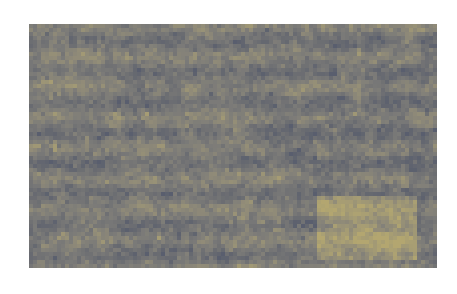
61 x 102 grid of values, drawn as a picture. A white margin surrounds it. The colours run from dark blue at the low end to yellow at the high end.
Stripes running across repeat 8 times from top to bottom. The halves do not mirror each other. In the bottom right lies a patch that is higher than the rest. The bottom right is the ninth with the highest average.
